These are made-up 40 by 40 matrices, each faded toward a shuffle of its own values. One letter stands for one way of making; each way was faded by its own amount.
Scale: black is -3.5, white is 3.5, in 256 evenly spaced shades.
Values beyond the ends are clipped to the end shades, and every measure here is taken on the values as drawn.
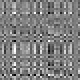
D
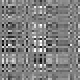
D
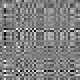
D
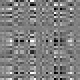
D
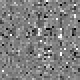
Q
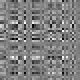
D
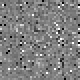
Q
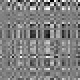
D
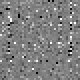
Q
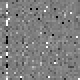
Q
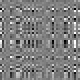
D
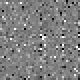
Q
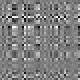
D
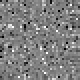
Q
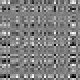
D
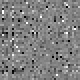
Q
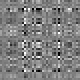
D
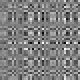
D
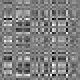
D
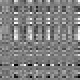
D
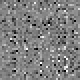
Q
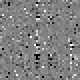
Q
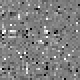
Q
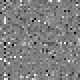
Q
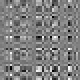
D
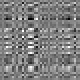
D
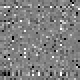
Q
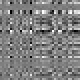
D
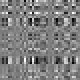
D
